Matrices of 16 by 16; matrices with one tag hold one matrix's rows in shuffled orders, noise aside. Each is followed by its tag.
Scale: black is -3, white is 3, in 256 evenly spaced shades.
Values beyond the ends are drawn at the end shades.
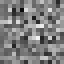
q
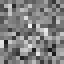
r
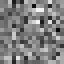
q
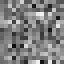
q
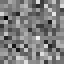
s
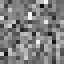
r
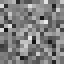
r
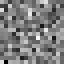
r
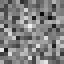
r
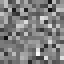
s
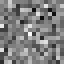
r
